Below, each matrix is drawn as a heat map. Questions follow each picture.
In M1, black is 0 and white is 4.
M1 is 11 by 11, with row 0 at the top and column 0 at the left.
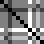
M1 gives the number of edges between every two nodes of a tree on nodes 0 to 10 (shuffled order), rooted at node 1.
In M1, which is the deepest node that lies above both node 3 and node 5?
2
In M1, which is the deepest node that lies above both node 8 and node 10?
2
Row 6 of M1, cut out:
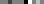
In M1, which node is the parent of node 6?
2
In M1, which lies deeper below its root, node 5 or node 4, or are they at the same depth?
the same depth
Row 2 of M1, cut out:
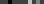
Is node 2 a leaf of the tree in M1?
no
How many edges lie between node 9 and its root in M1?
1
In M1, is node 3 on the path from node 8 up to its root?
no
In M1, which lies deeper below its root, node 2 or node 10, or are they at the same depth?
node 10
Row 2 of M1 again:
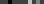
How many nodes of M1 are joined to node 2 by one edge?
8
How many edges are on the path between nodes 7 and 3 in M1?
4
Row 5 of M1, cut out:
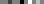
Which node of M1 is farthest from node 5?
7
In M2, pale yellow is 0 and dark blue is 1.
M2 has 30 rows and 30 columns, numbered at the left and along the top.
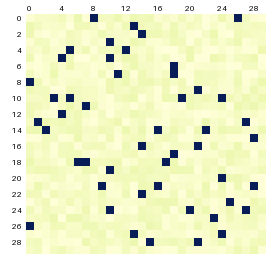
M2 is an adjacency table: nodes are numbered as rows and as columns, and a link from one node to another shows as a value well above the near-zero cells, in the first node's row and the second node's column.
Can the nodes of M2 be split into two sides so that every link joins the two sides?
yes
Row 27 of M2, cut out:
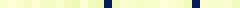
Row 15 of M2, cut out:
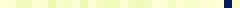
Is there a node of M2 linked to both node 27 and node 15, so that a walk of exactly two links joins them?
no
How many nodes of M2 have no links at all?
1
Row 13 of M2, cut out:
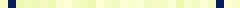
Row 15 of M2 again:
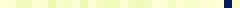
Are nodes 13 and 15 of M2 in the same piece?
no
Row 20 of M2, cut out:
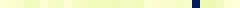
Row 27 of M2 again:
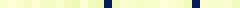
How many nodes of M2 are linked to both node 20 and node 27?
1
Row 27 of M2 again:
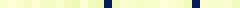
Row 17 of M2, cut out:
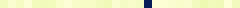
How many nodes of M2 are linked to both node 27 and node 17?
0
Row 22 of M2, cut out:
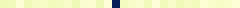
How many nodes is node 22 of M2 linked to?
1
